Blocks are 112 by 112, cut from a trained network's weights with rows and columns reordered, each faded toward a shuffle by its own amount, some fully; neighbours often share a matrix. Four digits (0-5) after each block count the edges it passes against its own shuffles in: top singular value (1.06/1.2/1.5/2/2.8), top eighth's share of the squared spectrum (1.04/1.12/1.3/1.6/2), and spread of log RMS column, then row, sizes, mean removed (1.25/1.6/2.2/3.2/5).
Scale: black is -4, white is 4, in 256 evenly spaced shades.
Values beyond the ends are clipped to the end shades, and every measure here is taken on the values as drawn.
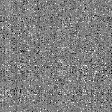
3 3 0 3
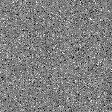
2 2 0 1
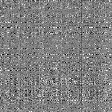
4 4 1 4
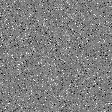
0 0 0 0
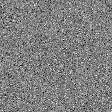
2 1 0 0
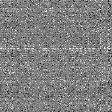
3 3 3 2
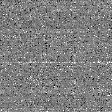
3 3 2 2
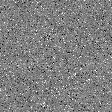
0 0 0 0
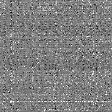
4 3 3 2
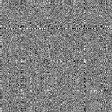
4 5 3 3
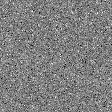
1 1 0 0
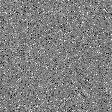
1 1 0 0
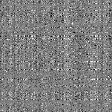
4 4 1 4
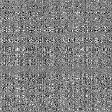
4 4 1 4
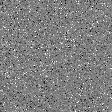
0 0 0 0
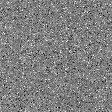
1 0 0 0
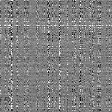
4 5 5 2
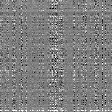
4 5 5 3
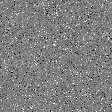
0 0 0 0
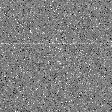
2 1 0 0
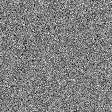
1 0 0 0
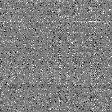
3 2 2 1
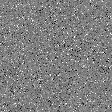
0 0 0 0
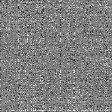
3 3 3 1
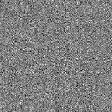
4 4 2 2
